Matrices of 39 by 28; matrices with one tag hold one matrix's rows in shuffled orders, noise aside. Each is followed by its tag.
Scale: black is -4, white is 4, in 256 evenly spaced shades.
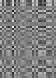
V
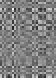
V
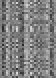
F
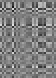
V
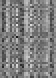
F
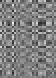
V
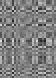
V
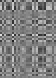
V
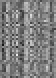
F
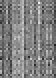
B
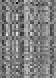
F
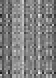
B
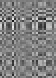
V
